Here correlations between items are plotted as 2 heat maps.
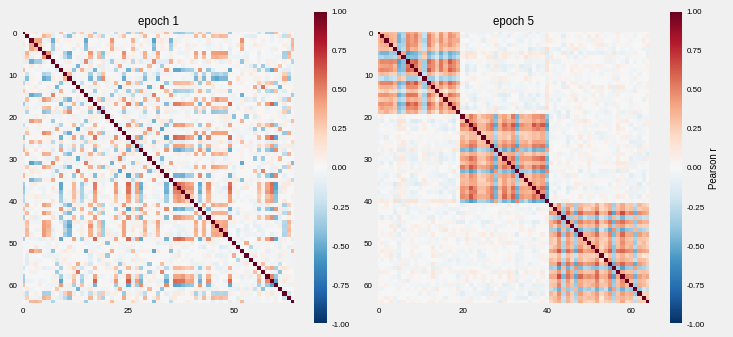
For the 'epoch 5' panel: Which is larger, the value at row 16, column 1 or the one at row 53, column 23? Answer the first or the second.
the first
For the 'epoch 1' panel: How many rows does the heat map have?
65
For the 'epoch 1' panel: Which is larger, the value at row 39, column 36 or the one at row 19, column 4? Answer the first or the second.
the first
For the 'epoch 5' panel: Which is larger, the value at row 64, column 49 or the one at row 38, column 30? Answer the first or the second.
the second
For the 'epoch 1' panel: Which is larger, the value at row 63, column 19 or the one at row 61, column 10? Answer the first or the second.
the second
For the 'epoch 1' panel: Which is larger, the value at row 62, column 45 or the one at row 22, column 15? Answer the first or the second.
the second
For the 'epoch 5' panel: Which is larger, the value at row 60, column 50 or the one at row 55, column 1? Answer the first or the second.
the first
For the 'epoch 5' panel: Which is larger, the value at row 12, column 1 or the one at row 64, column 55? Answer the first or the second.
the first
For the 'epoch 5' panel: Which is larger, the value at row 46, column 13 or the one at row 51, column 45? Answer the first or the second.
the second
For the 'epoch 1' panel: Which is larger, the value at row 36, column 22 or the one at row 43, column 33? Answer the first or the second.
the first
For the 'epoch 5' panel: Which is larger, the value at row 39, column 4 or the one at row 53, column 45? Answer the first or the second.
the second
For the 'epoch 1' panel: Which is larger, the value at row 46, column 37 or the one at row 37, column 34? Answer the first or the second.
the first
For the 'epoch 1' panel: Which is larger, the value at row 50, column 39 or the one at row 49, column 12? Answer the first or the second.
the second
